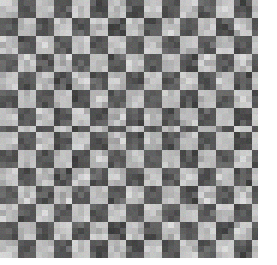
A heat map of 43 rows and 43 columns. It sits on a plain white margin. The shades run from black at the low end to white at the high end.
There is no seam. The histogram has two humps. The top and bottom halves mirror each other. A checkerboard runs through the table.
